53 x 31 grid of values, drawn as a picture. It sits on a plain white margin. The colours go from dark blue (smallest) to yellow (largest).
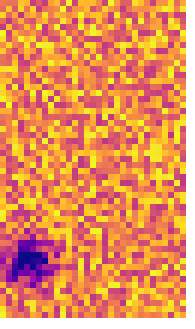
There are no regular stripes. Overall the values sit about 70% of the way up the scale. Neither half mirrors the other. The ninth with the lowest average is the bottom left. A single dip lies in the bottom left.
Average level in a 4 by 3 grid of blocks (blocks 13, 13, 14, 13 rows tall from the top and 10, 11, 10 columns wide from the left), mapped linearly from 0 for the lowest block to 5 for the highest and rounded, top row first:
555
555
555
045
